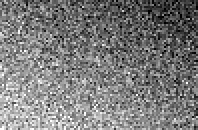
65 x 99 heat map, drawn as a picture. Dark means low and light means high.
Values rise toward the bottom left. The bottom left is the ninth with the highest average. Neither half mirrors the other. The ninth with the lowest average is the top right. There are no regular stripes.
